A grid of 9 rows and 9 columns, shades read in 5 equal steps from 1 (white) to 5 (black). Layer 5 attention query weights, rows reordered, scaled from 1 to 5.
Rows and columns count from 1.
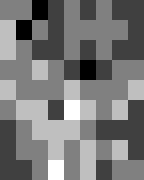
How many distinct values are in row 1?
3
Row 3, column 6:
4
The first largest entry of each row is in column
3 2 3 6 2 4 1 1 1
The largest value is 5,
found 3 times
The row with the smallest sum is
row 6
